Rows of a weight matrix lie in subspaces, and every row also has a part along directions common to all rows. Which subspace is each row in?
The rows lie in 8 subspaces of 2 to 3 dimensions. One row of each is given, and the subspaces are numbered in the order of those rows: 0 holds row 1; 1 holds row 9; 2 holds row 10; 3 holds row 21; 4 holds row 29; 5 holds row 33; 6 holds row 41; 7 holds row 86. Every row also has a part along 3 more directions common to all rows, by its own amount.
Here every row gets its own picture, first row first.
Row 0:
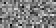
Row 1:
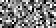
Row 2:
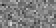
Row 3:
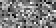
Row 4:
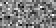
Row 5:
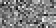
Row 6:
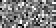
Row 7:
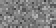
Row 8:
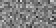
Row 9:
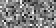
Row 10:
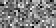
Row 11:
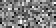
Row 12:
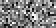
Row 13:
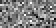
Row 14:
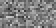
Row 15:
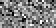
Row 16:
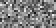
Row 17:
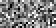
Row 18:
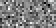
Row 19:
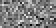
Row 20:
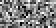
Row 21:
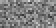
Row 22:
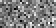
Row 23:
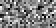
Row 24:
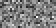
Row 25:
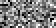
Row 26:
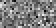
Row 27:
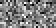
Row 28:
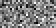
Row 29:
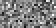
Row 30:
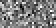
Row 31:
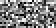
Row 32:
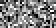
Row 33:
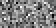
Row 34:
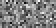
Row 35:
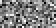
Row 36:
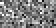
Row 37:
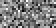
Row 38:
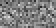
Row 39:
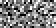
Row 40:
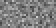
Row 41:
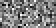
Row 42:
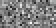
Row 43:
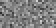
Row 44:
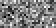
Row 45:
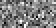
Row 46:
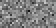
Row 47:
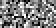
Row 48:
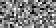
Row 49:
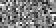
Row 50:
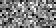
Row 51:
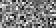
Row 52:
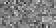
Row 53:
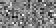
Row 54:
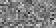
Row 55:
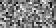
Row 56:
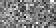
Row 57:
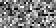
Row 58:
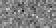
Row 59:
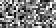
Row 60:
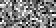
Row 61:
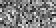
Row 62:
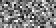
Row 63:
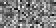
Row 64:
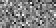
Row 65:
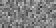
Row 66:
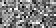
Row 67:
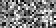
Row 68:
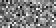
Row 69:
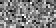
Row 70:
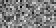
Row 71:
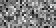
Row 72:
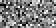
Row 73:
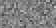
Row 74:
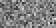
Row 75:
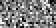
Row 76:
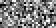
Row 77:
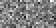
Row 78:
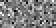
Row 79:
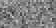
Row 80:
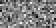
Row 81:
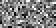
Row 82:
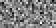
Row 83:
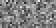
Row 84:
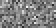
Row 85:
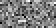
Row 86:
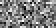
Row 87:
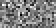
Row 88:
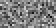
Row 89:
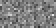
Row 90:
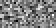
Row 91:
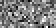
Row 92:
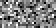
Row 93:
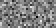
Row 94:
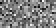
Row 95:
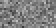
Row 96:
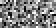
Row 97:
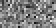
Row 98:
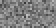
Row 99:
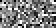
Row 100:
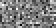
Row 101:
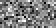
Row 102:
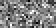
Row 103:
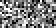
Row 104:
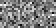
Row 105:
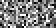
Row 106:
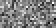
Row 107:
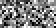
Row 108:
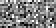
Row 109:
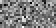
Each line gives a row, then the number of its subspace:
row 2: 3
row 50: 1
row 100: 5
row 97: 4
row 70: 1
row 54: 1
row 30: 5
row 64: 0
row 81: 2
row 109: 4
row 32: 1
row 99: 2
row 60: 4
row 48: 0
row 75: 5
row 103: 0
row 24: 6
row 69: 6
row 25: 1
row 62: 4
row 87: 6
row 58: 1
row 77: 6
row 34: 7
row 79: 3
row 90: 4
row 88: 3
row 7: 1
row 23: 4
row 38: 3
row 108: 3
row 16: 4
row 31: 3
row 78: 0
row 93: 6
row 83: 7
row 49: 5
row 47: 2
